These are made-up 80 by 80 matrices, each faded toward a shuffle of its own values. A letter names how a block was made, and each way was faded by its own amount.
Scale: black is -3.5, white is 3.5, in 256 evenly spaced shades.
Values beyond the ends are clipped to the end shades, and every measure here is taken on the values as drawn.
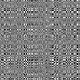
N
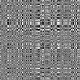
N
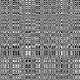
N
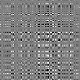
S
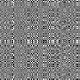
N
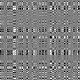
S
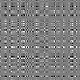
S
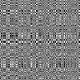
N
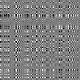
S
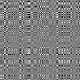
S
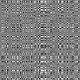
N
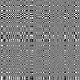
S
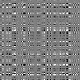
S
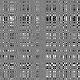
S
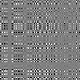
S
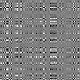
S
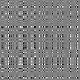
S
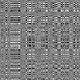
N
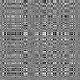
N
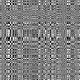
N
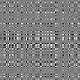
S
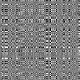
N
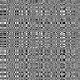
N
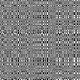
N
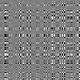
S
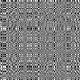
N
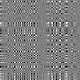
S
